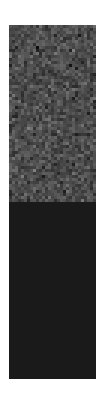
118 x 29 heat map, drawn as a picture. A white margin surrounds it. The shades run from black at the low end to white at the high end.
The table splits into 2 rows of 1 panel. Panel 1,1: low, fine-grained. Panel 2,1: very low, flat.
